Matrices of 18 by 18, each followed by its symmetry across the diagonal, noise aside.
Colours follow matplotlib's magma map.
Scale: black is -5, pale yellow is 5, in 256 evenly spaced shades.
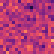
neither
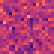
neither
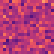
neither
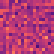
antisymmetric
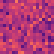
neither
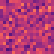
antisymmetric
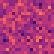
symmetric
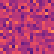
antisymmetric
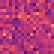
antisymmetric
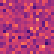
antisymmetric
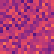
symmetric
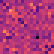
symmetric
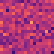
neither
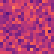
antisymmetric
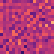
antisymmetric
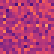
antisymmetric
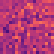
antisymmetric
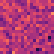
symmetric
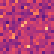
symmetric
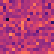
neither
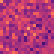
symmetric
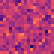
symmetric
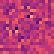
symmetric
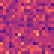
neither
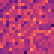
symmetric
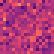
symmetric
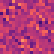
antisymmetric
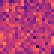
neither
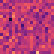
neither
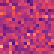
neither
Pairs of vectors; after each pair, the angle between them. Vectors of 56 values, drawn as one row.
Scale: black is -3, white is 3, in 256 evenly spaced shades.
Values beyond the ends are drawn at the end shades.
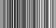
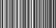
orthogonal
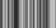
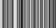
partly opposed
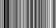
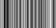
nearly parallel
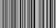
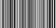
partly aligned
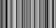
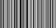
orthogonal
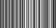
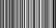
nearly parallel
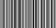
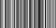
partly opposed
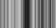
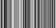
partly aligned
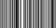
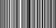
orthogonal
